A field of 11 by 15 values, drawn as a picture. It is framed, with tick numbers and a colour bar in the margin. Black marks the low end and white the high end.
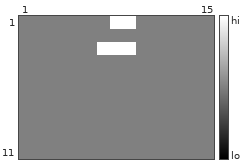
Histogram: skewed, a long tail of high values. Roughest part: top middle. Odd patch: higher, in the top middle. Average level on the scale: 50%. Ninth with the highest average: top middle.
